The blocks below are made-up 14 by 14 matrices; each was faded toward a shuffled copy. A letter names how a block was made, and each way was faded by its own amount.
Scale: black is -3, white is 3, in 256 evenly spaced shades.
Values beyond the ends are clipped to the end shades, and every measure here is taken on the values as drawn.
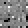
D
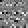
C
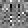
D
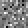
C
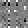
D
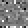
C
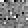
C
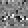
C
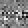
C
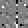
D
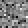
C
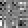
D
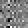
D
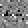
C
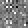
D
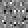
D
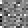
D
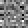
D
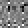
D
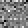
C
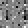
D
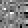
D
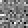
C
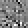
C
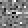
C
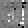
D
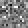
C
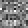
D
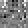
D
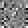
D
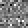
C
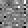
D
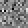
C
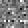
C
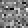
C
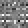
D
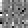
D
